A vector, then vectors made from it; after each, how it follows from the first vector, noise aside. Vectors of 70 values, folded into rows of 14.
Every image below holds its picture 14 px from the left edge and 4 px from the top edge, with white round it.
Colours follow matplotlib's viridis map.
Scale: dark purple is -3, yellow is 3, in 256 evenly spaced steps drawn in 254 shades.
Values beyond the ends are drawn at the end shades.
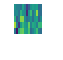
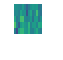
shrunk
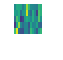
negated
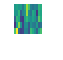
negated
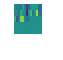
partly zeroed
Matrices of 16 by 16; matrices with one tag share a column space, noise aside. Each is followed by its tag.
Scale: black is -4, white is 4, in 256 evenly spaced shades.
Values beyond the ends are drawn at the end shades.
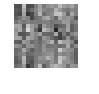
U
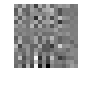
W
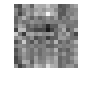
U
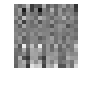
W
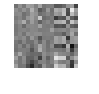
W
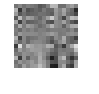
W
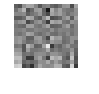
W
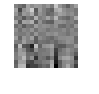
W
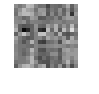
U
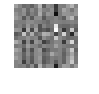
U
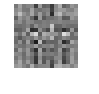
U
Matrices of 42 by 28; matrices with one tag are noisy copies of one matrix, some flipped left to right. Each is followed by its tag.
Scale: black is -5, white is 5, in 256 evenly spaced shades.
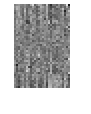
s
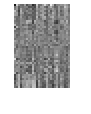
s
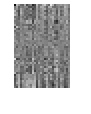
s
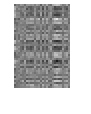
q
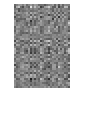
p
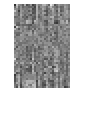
s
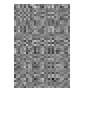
p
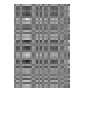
q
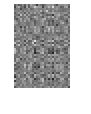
p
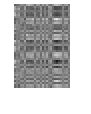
q
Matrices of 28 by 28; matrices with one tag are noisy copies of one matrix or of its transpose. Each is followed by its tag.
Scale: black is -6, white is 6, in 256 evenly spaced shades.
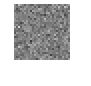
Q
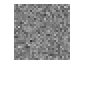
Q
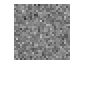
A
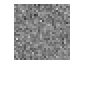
A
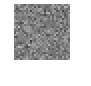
Q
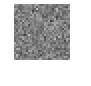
Q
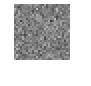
Q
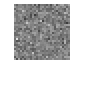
A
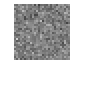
A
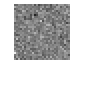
A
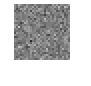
Q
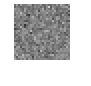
A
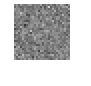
A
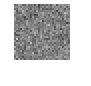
A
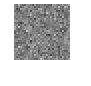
Q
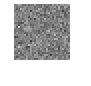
Q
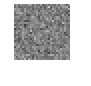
A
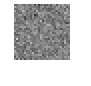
A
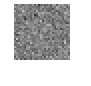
A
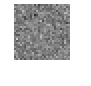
A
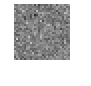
A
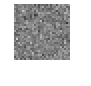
A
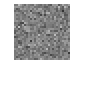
Q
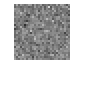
A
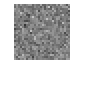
A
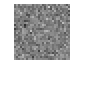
A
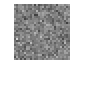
A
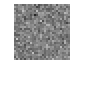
A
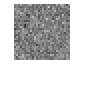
A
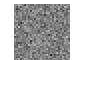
Q
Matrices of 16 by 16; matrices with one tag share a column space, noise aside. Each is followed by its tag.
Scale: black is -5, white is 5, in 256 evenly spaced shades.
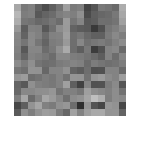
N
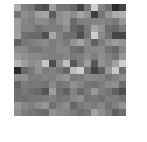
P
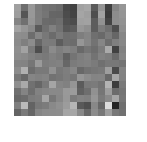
N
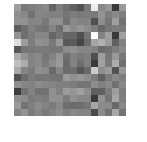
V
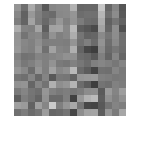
N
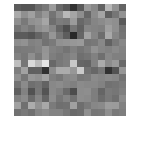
P
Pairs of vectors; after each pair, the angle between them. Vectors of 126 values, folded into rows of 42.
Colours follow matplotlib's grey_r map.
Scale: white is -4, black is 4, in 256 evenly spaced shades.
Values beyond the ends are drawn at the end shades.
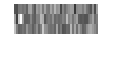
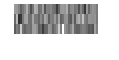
partly opposed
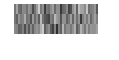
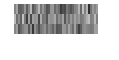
partly aligned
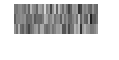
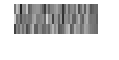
orthogonal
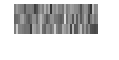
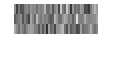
orthogonal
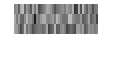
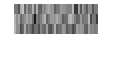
nearly parallel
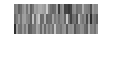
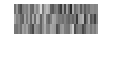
partly aligned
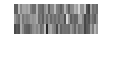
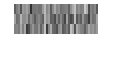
partly aligned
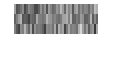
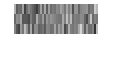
nearly parallel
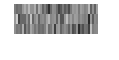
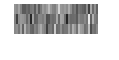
nearly opposite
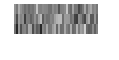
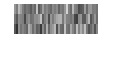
nearly parallel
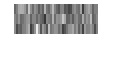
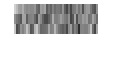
partly aligned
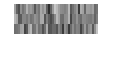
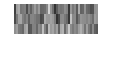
nearly opposite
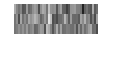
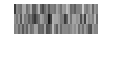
nearly opposite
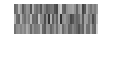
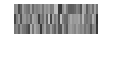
nearly opposite
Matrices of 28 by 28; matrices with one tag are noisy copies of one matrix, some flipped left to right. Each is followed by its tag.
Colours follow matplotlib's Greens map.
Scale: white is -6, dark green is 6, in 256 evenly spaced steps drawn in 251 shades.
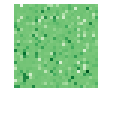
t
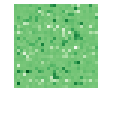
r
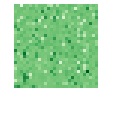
t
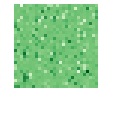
t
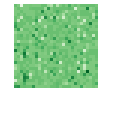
t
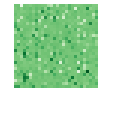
t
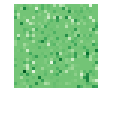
t
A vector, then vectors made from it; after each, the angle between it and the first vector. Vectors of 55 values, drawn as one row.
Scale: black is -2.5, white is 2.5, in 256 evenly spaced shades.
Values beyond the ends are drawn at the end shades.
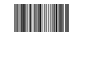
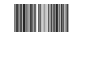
partly aligned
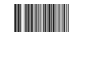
partly opposed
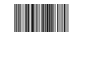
nearly opposite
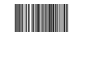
partly opposed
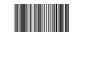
nearly parallel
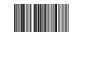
partly aligned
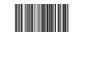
partly opposed
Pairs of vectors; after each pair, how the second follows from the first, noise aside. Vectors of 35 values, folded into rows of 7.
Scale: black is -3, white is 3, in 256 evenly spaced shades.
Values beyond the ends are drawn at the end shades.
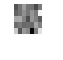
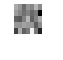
negated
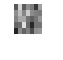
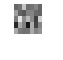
shuffled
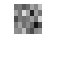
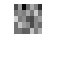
shuffled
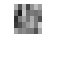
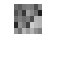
shuffled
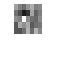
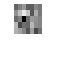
negated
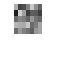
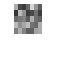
copied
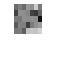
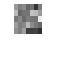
negated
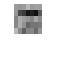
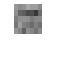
shrunk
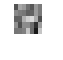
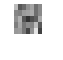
negated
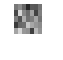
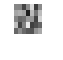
shuffled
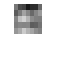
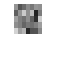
shuffled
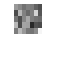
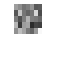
copied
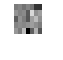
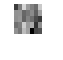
shuffled
